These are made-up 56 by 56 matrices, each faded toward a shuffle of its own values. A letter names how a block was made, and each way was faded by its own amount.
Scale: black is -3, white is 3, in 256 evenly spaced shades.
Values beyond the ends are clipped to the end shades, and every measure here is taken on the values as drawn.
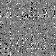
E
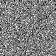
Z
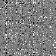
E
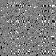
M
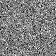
Z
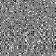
M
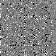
E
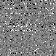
E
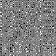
M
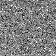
Z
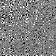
E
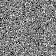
Z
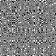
M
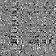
M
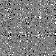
E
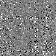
E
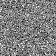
Z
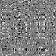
M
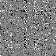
E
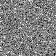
Z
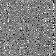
E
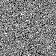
Z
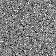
Z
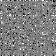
E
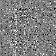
E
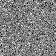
Z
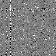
E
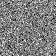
Z
